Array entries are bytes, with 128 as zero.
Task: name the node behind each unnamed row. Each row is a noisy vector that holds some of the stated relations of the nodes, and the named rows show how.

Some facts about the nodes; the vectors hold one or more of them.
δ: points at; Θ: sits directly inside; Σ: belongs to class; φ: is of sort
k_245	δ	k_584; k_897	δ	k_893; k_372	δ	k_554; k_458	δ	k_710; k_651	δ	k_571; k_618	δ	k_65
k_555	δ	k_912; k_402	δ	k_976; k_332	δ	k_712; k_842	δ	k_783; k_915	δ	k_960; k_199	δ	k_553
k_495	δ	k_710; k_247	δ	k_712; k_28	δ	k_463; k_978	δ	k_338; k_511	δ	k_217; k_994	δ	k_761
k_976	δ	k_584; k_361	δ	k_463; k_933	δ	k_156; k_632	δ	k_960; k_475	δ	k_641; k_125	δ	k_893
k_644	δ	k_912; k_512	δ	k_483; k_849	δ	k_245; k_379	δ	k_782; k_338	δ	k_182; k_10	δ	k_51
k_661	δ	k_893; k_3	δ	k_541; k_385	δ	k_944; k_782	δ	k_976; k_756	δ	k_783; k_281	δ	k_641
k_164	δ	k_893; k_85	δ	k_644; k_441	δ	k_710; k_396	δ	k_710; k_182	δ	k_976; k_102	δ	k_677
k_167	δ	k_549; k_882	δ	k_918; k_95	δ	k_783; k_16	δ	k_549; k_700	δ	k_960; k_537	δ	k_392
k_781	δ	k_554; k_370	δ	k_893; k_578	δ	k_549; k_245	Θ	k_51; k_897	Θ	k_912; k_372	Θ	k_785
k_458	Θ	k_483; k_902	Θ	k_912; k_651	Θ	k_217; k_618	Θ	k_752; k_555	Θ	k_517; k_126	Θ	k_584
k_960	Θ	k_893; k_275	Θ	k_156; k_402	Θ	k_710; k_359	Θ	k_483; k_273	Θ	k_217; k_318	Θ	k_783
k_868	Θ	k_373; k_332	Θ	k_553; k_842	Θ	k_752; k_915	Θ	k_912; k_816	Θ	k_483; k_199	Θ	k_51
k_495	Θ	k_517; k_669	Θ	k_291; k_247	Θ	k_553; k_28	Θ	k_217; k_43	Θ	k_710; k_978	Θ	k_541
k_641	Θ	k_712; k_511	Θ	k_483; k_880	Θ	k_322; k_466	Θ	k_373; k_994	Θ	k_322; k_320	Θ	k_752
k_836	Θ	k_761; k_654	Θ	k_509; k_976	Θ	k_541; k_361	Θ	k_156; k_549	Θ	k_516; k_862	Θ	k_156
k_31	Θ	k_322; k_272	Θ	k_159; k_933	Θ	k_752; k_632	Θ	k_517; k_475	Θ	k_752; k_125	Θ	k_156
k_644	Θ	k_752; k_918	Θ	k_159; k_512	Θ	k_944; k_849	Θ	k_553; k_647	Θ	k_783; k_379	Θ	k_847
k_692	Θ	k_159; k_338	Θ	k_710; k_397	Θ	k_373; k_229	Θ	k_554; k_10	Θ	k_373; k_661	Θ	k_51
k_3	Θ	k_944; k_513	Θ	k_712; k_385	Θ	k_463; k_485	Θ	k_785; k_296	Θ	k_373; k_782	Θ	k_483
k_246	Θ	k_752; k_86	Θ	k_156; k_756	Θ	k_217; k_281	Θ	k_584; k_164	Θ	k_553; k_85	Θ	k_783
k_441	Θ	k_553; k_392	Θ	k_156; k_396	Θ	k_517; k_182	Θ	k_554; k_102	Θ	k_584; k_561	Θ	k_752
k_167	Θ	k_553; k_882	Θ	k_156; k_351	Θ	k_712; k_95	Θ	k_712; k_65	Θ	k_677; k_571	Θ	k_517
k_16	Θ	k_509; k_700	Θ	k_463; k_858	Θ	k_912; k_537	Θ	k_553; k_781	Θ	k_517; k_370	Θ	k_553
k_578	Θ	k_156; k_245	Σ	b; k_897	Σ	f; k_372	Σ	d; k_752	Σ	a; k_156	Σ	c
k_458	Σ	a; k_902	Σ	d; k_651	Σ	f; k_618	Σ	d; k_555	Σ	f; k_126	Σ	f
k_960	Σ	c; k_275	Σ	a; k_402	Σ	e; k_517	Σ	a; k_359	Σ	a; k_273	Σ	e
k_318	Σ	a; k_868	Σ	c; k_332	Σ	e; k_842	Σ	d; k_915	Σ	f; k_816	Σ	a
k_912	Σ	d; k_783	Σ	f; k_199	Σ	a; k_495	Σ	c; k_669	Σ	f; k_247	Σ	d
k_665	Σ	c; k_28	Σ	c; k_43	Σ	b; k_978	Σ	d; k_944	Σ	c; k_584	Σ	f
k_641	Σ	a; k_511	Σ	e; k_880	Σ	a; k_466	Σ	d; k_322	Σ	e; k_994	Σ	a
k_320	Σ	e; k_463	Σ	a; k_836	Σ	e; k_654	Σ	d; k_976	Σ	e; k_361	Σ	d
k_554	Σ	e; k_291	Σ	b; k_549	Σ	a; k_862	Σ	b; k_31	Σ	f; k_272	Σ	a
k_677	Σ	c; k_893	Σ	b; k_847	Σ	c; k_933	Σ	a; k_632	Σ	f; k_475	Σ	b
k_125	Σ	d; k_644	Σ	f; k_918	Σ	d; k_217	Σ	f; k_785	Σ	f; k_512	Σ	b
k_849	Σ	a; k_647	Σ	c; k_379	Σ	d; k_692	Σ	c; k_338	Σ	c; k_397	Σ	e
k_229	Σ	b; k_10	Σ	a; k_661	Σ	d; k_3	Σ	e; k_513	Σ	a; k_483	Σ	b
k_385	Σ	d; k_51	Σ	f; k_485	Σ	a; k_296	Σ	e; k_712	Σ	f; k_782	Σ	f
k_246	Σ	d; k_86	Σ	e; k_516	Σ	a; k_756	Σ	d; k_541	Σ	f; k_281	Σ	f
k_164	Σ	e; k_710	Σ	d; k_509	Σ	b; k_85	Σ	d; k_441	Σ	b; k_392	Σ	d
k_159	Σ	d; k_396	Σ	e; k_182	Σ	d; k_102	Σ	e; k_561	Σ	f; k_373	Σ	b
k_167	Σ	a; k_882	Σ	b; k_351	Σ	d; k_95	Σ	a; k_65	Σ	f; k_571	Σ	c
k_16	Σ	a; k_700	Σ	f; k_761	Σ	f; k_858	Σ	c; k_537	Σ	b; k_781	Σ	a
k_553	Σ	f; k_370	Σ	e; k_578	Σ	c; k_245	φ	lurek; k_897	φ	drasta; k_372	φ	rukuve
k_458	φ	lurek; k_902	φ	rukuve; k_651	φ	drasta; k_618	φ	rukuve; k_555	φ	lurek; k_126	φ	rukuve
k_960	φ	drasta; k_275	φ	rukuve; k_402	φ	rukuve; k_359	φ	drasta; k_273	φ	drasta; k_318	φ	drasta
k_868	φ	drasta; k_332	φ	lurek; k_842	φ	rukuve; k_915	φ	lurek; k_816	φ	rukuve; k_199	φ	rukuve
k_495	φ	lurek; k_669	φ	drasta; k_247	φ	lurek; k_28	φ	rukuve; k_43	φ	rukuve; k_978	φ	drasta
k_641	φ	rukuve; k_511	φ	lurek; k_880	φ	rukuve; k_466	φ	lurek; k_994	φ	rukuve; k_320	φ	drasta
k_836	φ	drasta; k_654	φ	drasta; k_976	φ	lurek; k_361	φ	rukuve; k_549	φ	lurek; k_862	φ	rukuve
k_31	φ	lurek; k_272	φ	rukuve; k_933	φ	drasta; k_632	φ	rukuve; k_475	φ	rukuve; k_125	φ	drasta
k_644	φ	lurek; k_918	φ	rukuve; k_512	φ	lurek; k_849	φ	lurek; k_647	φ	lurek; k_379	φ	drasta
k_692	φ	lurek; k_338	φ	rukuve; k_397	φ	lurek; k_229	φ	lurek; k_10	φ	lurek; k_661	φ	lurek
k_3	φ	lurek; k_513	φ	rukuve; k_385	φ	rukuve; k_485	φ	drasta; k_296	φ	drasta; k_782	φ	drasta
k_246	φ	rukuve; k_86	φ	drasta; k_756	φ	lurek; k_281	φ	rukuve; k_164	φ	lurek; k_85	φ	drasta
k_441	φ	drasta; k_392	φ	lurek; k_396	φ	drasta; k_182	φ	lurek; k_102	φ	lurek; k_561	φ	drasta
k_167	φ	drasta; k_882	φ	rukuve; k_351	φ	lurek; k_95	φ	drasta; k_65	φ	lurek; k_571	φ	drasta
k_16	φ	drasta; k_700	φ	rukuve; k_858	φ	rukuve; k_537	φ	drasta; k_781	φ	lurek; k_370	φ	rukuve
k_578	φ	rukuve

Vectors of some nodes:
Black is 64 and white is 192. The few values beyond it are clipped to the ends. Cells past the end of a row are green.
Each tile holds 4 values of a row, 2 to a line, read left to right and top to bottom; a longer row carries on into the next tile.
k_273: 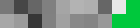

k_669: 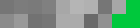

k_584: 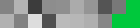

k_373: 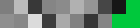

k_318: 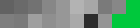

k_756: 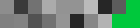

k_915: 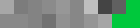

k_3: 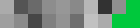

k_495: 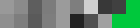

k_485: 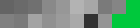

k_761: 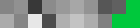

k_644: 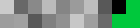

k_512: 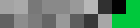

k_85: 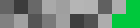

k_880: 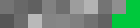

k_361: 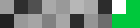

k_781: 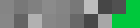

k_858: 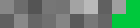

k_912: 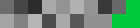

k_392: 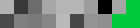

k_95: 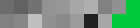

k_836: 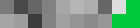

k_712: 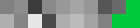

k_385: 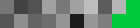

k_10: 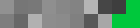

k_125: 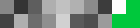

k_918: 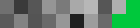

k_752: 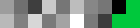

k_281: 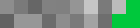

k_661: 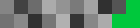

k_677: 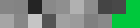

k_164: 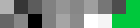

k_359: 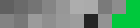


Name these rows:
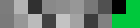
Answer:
k_893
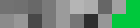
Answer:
k_868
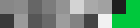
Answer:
k_537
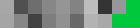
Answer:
k_511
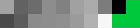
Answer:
k_849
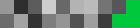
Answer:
k_618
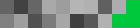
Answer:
k_978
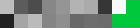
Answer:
k_578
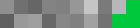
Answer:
k_700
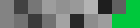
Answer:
k_466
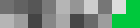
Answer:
k_396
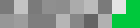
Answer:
k_782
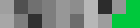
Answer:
k_397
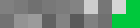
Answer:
k_632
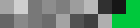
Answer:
k_245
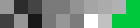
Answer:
k_370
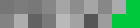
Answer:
k_897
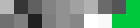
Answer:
k_332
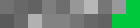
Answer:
k_816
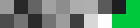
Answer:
k_247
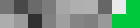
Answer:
k_296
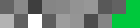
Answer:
k_517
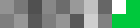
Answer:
k_402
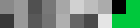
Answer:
k_441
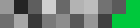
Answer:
k_842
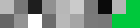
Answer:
k_156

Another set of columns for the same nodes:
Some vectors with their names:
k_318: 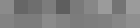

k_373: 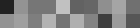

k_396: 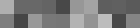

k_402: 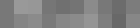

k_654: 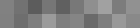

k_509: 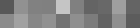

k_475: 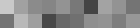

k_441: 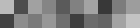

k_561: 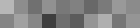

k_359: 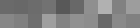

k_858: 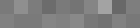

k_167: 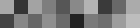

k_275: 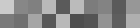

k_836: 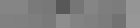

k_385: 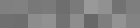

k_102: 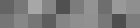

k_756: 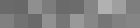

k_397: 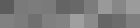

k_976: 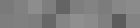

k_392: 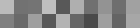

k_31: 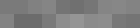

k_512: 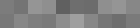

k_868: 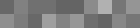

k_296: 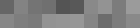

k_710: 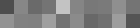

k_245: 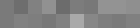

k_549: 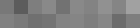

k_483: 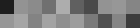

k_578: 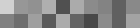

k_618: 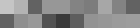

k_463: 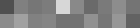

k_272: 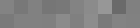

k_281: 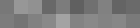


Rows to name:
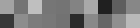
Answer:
k_370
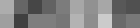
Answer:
k_571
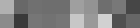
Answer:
k_555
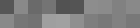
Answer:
k_782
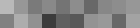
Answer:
k_320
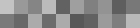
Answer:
k_361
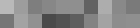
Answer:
k_246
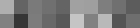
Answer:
k_495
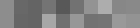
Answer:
k_85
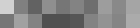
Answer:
k_933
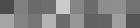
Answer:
k_912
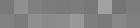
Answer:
k_43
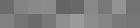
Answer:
k_915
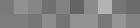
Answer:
k_28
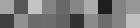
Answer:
k_164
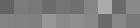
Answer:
k_816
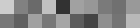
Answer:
k_125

